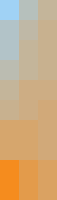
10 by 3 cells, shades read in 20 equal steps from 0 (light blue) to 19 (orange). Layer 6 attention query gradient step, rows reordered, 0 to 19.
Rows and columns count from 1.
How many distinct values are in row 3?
3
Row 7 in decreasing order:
12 12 11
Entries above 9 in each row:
0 0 0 0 2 2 3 3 3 3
